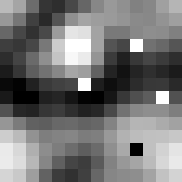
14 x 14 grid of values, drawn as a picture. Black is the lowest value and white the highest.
Roughest part: centre. Ninth with the lowest average: middle left. Calmest part: bottom middle. Lone odd cells: 4, 3 higher and 1 lower than their neighbours. Odd rows or columns: none.
